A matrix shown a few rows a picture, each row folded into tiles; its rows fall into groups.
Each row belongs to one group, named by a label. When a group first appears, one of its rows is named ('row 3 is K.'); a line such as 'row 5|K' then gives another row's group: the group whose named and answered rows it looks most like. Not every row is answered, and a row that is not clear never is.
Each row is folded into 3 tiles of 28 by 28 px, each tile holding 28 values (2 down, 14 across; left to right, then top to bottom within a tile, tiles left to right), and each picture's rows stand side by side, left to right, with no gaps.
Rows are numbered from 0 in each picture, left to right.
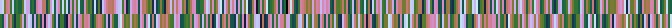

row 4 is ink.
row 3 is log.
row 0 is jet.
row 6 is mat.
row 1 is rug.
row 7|rug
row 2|jet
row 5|ink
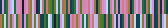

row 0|mat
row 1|jet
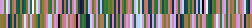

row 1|ink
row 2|log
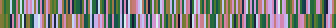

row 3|mat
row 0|rug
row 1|ink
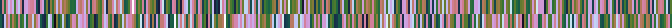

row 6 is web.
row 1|rug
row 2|ink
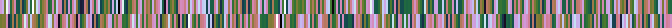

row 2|rug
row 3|log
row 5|ink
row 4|rug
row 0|log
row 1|log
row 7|rug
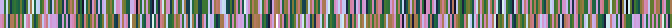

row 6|rug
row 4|jet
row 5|log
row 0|web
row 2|ink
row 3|log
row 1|rug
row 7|log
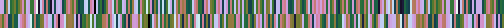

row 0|log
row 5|log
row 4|ink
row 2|jet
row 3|mat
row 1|jet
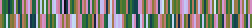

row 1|mat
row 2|mat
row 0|ink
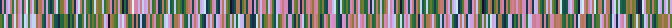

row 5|web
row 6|mat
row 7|mat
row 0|mat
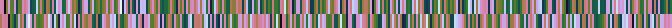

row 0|log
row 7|rug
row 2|rug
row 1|log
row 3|web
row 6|web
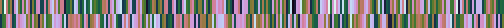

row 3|web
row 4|mat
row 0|ink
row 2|ink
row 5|log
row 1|web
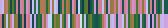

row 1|rug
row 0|jet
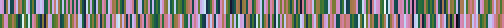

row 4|jet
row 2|web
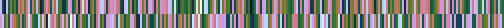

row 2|web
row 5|jet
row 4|rug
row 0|web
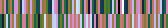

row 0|ink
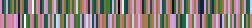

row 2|log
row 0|web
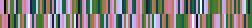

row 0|log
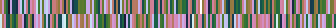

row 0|rug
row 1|jet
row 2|web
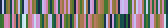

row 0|mat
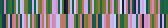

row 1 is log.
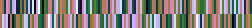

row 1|web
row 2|jet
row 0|log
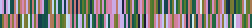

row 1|rug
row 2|web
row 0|jet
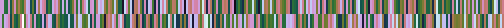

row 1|mat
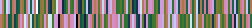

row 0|log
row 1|mat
